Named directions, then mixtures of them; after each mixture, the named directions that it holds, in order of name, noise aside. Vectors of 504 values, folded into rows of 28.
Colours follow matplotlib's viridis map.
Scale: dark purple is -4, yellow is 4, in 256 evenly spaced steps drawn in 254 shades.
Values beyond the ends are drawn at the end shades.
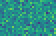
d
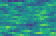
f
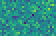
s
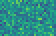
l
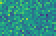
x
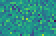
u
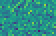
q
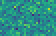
q, s, u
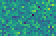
s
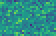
f, s, x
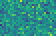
d, l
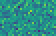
q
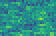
f, l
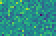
l, x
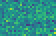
d, f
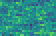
f, l, x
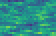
f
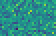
q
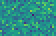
q, s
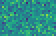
l, q, x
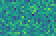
s, u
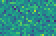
s, u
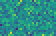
l, q, u
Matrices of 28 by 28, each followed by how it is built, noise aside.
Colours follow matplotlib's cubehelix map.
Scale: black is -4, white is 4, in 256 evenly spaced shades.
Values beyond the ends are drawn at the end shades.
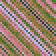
Toeplitz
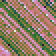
Toeplitz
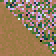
upper triangular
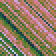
Toeplitz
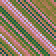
Toeplitz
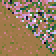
upper triangular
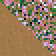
upper triangular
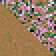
upper triangular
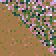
upper triangular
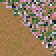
upper triangular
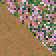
upper triangular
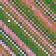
Toeplitz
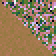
upper triangular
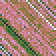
Toeplitz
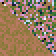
upper triangular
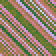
Toeplitz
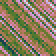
Toeplitz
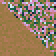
upper triangular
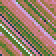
Toeplitz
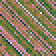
Toeplitz
